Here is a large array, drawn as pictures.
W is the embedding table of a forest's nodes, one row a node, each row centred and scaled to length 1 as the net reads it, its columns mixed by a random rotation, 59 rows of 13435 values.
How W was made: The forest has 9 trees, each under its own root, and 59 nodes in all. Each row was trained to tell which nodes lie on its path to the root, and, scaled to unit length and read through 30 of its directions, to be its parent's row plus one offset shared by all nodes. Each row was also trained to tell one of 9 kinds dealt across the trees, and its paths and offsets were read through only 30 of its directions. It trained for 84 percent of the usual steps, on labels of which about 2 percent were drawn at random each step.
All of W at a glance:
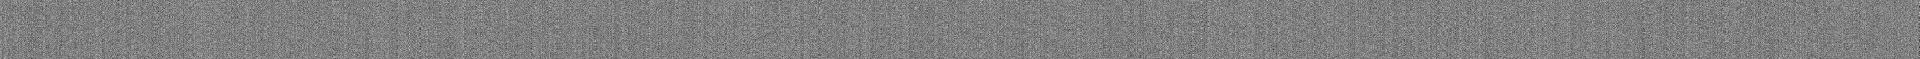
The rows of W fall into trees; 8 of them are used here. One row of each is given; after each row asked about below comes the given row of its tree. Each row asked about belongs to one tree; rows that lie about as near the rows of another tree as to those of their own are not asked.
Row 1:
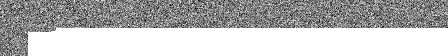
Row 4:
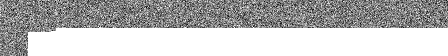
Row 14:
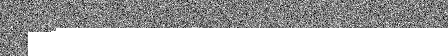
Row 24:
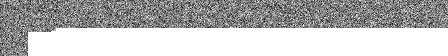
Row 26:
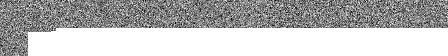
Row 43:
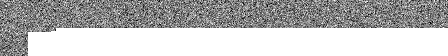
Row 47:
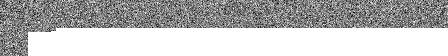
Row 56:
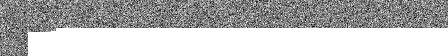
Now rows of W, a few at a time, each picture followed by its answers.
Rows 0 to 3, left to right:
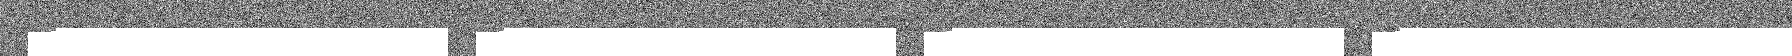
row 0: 4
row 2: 56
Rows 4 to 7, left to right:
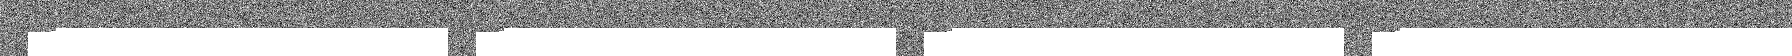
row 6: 43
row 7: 24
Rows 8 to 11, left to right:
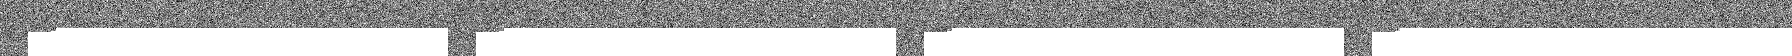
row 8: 56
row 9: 1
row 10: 47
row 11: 24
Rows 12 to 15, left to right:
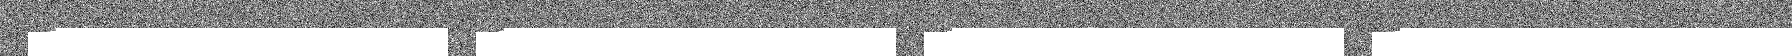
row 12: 4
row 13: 24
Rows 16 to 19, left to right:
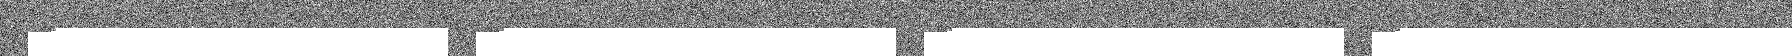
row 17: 47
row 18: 47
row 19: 43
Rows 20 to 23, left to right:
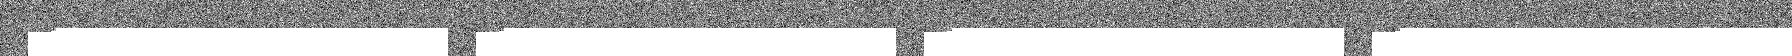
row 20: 24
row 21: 4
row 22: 4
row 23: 47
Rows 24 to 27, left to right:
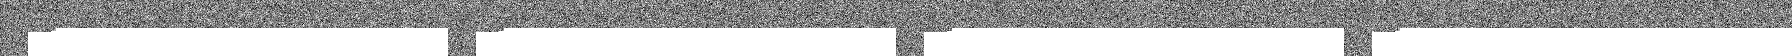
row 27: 24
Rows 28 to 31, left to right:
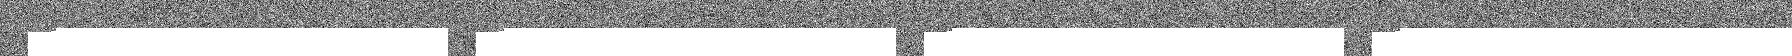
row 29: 43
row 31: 43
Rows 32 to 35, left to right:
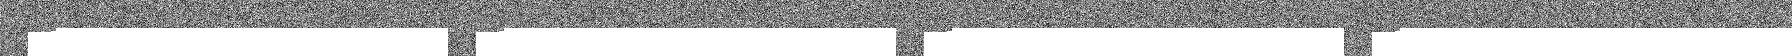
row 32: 4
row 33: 43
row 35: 24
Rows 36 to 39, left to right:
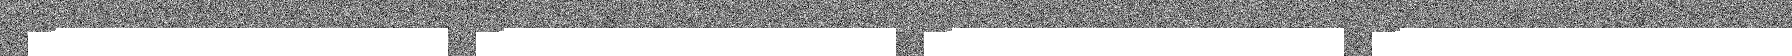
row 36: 26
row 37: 24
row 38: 43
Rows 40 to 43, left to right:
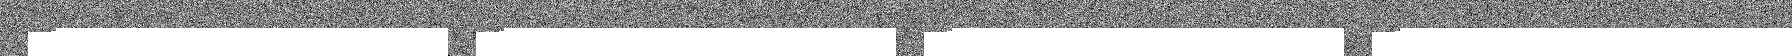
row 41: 47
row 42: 1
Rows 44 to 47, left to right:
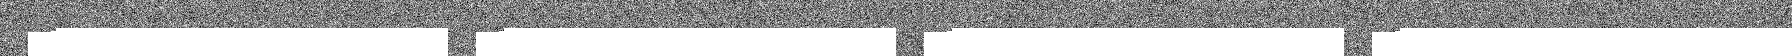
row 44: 14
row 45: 47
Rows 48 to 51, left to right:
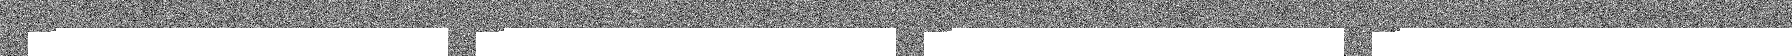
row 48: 43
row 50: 26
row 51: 47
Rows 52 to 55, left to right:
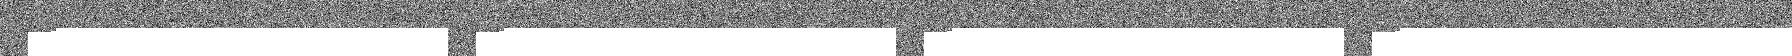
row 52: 14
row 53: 47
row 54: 43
